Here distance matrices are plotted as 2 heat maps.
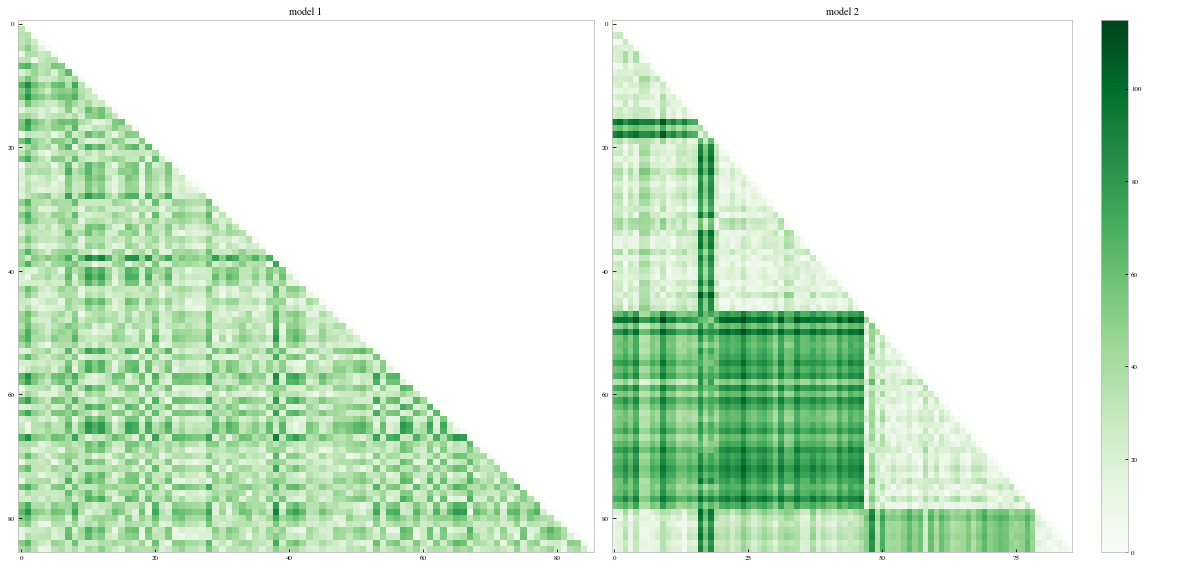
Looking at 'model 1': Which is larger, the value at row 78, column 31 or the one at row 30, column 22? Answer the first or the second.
the second
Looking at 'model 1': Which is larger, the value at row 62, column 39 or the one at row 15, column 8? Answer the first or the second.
the first
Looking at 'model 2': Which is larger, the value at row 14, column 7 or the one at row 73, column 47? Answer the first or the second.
the first
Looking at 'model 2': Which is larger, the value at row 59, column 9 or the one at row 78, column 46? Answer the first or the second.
the first
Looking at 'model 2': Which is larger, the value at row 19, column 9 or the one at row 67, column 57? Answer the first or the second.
the first
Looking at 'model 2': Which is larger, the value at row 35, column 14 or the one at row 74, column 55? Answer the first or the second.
the second
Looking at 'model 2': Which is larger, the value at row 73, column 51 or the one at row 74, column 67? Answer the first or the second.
the second
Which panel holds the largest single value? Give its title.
model 2
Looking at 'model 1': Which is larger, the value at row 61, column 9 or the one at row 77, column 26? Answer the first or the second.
the first
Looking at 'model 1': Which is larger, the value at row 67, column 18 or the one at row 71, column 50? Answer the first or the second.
the first
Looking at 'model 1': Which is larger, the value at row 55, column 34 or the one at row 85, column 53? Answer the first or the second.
the second
